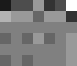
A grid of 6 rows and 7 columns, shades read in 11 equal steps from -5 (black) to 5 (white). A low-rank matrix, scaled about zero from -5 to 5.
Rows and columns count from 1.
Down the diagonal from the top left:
-4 1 0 1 0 0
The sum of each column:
-4 -1 -3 1 -3 -1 5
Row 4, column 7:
1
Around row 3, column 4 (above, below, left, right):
-1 1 0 0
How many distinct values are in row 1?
5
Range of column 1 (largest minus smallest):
6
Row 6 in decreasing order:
1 0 0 0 0 -1 -1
